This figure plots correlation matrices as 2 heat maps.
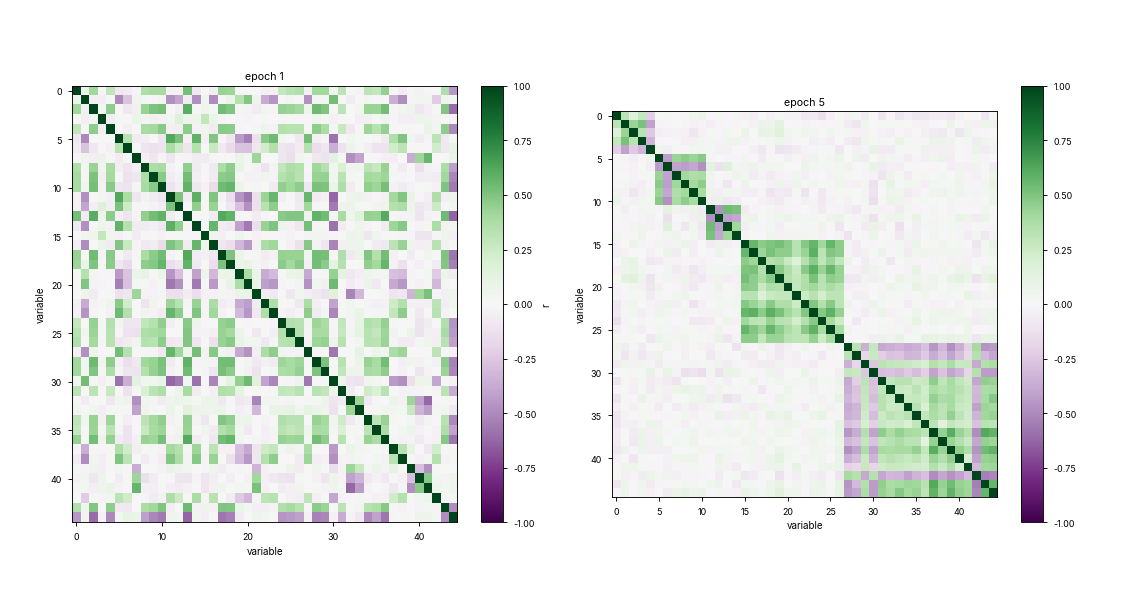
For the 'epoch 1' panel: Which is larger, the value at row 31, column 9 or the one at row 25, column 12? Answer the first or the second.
the first
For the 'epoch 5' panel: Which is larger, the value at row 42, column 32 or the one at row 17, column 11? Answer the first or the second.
the second
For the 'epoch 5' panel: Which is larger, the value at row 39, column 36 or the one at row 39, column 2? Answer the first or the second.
the first
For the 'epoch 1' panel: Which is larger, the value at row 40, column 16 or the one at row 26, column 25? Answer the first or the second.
the second
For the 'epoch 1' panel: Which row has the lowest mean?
44
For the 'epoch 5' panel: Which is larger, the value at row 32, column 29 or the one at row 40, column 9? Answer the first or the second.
the first
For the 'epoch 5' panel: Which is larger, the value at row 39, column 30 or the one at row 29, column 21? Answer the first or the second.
the second
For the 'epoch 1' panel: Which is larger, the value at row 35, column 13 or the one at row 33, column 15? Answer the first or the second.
the first
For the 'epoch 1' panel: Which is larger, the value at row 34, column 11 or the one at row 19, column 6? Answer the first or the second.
the first
